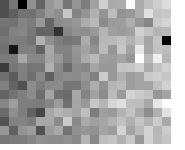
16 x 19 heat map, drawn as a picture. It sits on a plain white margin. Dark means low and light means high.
Slope: up to the right. Grain: fine. Average level on the scale: 60%. Stripes: none.
